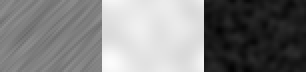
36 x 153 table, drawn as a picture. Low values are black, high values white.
The table splits into one row of 3 panels. Panel 1,1: middling, slanting up to the right, faint in contrast. Panel 1,2: very high, smooth, faint in contrast. Panel 1,3: very low, blotchy, faint in contrast.
